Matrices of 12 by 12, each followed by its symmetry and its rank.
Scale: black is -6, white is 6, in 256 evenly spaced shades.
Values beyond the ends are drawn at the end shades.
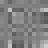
symmetric, rank two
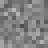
neither, full rank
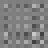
symmetric, rank one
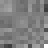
symmetric, rank two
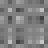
symmetric, rank one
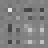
symmetric, rank two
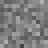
neither, full rank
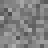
neither, full rank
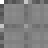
symmetric, rank one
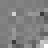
symmetric, rank two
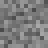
neither, full rank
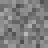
neither, full rank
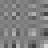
symmetric, rank one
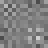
symmetric, rank two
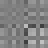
symmetric, rank one
